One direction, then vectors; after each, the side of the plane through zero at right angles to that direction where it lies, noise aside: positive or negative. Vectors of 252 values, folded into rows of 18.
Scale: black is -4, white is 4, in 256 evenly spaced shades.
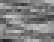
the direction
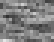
negative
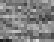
positive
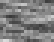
negative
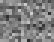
negative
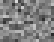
positive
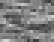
negative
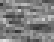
negative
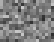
positive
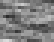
negative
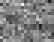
negative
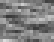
negative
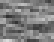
negative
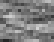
positive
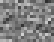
negative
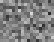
negative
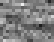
negative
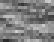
positive
